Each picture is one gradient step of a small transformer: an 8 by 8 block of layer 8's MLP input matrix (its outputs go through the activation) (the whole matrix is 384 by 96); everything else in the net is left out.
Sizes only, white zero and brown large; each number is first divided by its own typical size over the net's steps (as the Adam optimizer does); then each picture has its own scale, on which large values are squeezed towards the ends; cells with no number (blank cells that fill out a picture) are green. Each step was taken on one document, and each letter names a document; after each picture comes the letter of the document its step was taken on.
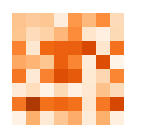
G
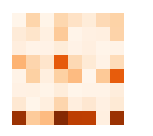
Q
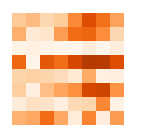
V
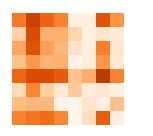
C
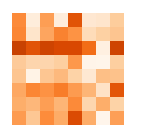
G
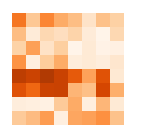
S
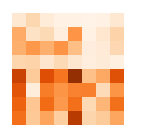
S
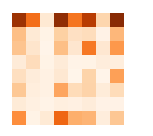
Q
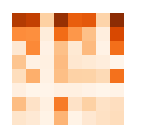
Q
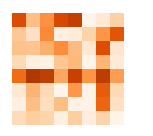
S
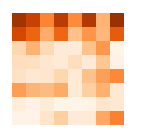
Q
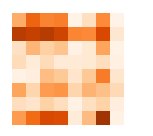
C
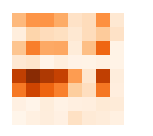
C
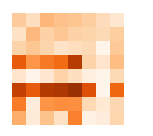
S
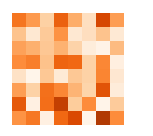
S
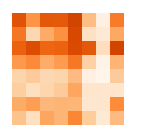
G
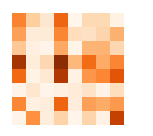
Q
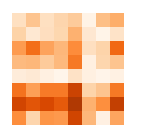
G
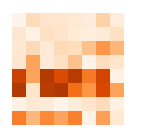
S
